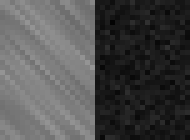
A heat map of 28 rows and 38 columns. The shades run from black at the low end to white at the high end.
The table splits into one row of 2 panels. Panel 1,1: middling, slanting down to the right, faint in contrast. Panel 1,2: very low, fine-grained, faint in contrast.
